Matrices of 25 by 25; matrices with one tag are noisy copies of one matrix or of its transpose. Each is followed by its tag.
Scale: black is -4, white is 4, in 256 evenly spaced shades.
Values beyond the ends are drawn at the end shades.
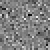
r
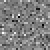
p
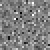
p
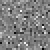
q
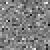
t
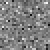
t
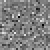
p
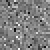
r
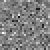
p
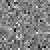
r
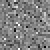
r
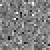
p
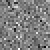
r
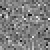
r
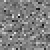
p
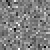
r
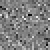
r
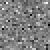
t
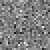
q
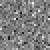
p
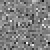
q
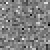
t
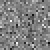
q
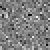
r
